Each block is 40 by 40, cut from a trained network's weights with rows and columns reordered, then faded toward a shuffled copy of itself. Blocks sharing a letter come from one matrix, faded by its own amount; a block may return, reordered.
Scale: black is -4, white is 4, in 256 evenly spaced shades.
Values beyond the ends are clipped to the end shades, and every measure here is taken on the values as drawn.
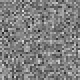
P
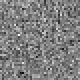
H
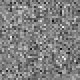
H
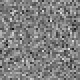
P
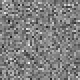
P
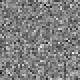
H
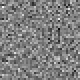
P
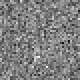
H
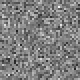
P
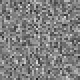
P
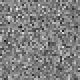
H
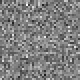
H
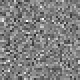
P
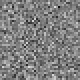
P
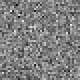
H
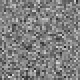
P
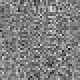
P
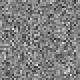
P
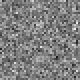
P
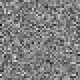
P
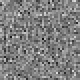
H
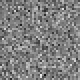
H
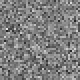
H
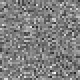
P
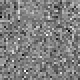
H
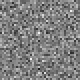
P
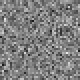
P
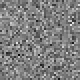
H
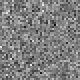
H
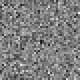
P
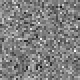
H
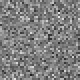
P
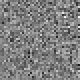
P
